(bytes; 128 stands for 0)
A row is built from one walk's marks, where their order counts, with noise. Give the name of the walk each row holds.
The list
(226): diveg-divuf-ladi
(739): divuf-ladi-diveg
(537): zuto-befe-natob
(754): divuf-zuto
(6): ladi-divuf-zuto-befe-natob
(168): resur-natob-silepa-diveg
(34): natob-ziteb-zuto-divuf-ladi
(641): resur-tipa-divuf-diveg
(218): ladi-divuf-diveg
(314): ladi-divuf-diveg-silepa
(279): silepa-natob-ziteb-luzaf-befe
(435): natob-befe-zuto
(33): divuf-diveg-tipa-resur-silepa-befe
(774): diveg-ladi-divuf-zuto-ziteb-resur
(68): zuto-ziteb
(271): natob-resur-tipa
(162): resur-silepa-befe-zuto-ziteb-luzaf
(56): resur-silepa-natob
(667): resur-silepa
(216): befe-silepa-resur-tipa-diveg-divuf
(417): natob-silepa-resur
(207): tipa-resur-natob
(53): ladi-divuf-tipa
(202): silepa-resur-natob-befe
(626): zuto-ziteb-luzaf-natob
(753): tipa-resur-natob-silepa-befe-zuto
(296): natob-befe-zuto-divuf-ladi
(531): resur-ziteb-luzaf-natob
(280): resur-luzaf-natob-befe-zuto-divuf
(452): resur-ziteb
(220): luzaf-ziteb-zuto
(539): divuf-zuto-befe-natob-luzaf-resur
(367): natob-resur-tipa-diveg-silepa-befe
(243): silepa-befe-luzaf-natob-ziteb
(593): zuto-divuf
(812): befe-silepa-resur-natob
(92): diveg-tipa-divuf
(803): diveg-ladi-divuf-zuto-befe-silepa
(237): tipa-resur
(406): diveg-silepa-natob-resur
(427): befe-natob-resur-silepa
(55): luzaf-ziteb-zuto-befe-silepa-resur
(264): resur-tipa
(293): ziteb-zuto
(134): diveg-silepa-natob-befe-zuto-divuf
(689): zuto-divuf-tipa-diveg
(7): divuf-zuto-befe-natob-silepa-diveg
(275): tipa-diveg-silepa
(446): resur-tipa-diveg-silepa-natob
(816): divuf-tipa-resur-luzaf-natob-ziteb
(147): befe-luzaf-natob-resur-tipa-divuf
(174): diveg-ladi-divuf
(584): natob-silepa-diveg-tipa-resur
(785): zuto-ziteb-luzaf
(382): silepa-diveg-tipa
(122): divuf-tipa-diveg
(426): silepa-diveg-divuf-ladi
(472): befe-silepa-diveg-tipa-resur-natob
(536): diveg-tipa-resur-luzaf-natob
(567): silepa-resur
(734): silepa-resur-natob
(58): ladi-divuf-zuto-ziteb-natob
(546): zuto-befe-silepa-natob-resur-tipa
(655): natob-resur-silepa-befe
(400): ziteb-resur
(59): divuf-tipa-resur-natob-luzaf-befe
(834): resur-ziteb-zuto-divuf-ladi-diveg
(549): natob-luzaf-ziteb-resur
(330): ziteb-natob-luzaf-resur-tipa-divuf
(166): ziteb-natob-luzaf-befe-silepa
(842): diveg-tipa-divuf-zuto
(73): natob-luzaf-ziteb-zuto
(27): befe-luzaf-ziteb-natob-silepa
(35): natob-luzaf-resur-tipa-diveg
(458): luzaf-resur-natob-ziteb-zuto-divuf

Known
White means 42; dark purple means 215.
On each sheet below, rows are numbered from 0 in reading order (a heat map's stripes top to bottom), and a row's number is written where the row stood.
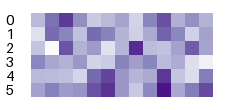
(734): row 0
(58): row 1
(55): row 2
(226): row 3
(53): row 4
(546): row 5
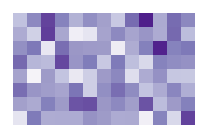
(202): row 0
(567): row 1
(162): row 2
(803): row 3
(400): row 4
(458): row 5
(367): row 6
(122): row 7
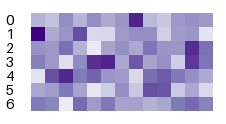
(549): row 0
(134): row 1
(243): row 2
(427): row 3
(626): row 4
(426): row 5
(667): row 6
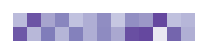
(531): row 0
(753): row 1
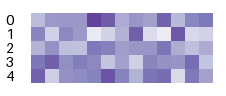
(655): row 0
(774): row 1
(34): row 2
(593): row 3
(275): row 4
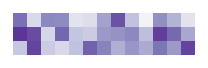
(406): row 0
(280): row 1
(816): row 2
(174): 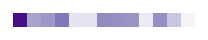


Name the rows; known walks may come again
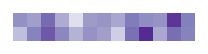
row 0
(243)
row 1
(202)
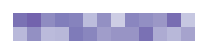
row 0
(593)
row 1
(34)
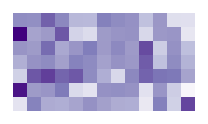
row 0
(536)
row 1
(134)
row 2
(472)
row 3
(812)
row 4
(537)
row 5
(174)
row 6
(122)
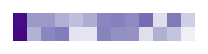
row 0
(216)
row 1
(92)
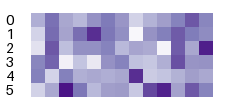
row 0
(68)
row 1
(785)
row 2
(7)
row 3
(452)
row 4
(584)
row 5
(279)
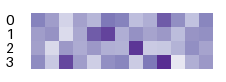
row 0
(264)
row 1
(314)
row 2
(417)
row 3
(382)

